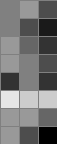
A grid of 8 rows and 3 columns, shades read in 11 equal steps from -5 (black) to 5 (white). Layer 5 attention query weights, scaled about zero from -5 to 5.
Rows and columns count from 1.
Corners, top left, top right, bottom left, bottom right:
0 -2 1 -5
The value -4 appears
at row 2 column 3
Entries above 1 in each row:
0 0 0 0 0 3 0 0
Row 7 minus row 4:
0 1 1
